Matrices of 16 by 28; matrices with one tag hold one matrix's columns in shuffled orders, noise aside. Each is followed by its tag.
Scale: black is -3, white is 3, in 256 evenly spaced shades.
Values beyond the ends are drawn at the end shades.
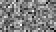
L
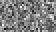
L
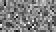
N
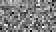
N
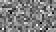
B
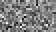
N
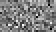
N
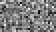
L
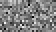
N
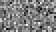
L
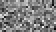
N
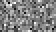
L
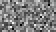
N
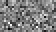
N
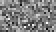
N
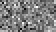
L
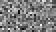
B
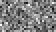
L
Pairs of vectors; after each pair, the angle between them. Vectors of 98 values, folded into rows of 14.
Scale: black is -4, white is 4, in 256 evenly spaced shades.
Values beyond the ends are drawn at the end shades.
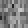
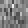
partly opposed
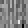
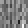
nearly opposite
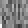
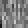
nearly opposite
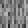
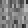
partly aligned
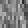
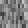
nearly opposite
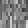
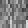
nearly parallel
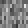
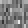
partly opposed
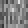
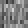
nearly parallel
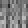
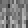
nearly parallel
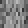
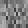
partly opposed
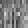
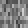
partly aligned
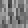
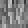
nearly opposite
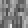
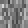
partly aligned
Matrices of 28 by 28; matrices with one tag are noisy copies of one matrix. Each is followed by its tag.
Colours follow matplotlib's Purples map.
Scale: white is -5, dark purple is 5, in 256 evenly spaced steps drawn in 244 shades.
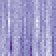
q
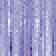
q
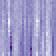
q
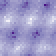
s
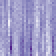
q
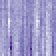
q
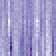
q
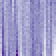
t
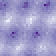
s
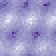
s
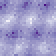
s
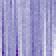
t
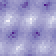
s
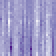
q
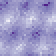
s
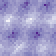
s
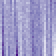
t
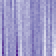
t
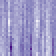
q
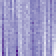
t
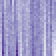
t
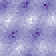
s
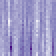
q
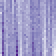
t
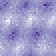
s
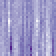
q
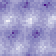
s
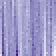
t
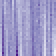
t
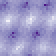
s
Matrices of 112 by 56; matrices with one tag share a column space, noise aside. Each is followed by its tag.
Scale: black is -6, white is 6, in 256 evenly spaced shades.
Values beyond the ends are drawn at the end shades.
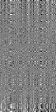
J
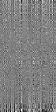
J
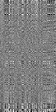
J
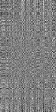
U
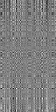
U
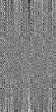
U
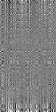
J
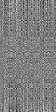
U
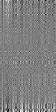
J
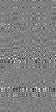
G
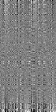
J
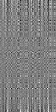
U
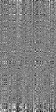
J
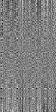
U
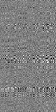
G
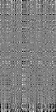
J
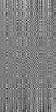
U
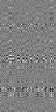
G
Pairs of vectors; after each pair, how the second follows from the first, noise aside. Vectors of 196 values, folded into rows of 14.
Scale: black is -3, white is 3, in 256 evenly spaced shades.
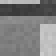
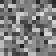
shuffled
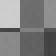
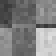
reversed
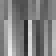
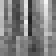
reversed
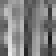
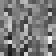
sign-scrambled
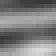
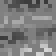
partly zeroed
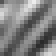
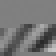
partly zeroed
